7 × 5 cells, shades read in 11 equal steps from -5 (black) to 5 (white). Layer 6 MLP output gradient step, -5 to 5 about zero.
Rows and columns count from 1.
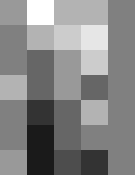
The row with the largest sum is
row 1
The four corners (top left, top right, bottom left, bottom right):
1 0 1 0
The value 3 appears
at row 2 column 3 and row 3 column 4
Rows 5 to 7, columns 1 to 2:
0 -3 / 0 -4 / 1 -4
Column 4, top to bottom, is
2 4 3 -1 2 0 -3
